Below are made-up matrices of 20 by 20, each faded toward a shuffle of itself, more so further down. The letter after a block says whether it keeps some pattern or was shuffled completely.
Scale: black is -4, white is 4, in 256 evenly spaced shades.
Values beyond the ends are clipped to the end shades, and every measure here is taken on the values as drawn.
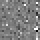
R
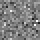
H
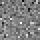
H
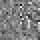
R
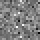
H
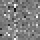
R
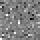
H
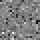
H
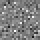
H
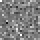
H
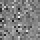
R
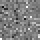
H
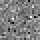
H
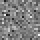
H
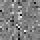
R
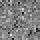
H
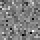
H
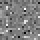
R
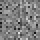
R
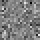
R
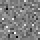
H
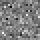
H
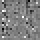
R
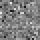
H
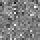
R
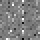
R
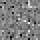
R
